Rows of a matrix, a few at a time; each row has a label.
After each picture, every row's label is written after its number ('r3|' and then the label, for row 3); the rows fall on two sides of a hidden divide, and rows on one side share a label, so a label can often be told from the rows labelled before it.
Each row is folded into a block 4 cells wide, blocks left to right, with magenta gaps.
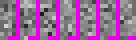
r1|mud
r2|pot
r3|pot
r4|pot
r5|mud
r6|mud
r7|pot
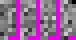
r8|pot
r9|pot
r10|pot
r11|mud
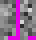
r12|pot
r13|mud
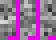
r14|pot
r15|pot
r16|pot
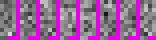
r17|mud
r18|mud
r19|pot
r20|mud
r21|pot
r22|pot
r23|pot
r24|mud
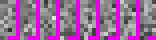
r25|mud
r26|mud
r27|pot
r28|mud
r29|mud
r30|pot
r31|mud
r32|pot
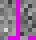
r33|mud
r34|mud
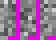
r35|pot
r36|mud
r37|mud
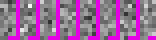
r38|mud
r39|pot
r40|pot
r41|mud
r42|pot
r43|mud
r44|mud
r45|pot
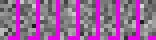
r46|pot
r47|pot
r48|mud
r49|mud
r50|mud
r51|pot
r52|mud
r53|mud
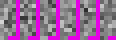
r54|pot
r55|mud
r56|mud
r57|pot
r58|mud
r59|mud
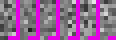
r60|mud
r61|mud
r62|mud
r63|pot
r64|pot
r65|pot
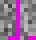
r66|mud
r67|mud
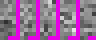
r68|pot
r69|pot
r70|pot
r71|pot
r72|pot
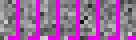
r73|pot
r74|mud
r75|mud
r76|mud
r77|mud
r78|mud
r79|mud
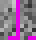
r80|pot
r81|mud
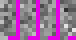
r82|pot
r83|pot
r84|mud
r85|mud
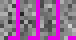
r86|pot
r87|pot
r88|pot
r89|mud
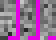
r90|pot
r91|mud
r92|pot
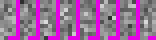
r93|mud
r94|mud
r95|mud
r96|mud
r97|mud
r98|pot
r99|pot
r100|mud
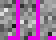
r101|mud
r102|mud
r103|pot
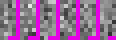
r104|mud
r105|pot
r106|pot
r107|pot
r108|mud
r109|pot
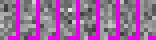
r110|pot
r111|mud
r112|mud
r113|mud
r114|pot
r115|mud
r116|mud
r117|pot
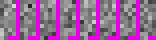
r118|pot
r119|mud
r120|pot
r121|pot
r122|pot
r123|mud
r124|pot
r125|mud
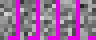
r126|pot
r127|mud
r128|mud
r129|pot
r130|pot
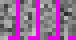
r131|mud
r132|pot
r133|pot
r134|mud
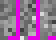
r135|mud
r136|mud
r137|mud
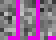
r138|pot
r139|mud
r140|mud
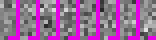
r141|mud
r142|mud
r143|pot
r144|pot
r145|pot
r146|mud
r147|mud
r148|mud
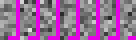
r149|pot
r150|pot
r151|mud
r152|mud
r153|pot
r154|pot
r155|mud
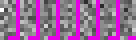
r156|mud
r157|mud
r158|mud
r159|mud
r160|mud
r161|mud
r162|mud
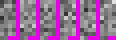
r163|mud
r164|pot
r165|mud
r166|mud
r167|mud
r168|pot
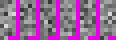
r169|mud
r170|mud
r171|mud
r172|pot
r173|pot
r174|pot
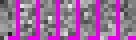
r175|pot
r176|pot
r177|pot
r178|pot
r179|pot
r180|mud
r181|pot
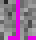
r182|pot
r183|pot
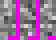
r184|pot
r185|mud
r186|pot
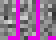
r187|pot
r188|pot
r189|pot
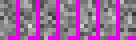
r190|mud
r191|pot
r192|mud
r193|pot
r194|pot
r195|mud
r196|mud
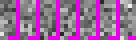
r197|pot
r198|pot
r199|pot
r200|mud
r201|pot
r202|pot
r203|pot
